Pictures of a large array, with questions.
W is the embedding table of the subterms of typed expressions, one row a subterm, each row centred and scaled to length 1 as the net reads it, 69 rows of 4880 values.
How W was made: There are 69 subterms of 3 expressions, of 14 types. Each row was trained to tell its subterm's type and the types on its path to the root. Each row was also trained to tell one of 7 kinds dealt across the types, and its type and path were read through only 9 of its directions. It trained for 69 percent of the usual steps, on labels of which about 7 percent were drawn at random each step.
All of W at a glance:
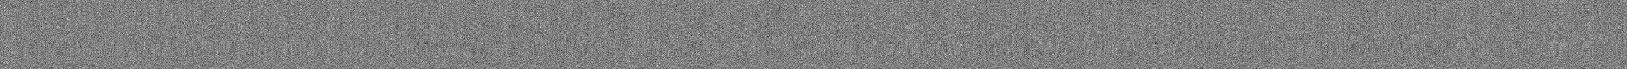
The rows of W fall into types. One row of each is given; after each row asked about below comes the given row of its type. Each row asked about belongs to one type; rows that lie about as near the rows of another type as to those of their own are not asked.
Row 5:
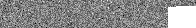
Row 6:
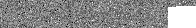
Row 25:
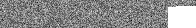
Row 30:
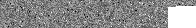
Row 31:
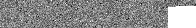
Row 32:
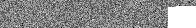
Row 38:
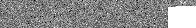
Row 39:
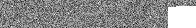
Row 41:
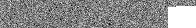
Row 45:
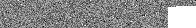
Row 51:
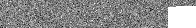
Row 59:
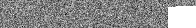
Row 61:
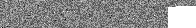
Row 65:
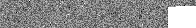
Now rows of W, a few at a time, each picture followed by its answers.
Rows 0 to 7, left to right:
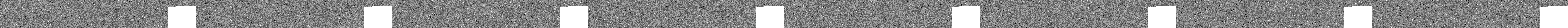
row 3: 25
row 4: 61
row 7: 32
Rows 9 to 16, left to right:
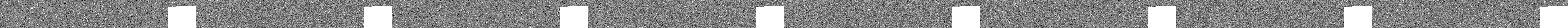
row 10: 51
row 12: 45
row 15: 38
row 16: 32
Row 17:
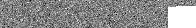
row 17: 41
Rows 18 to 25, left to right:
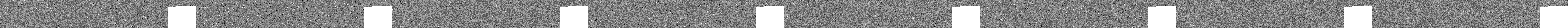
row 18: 51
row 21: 25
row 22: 41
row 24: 5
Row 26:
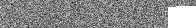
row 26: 61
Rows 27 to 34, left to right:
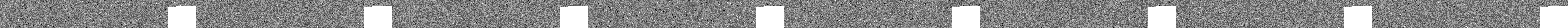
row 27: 59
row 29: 5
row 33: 51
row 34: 61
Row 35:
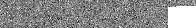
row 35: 41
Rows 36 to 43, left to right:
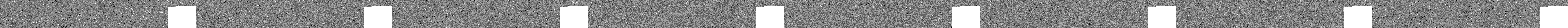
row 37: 59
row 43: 39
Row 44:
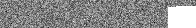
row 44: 32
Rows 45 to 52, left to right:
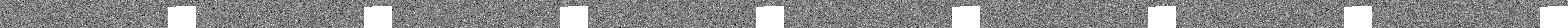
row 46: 39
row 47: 6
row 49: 5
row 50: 61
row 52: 51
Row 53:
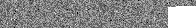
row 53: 25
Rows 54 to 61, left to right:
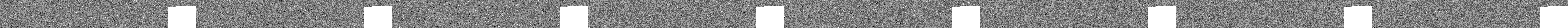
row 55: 6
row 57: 41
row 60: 6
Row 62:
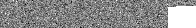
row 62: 30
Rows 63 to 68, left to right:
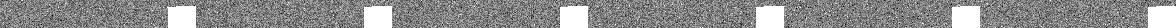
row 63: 32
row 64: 38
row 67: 6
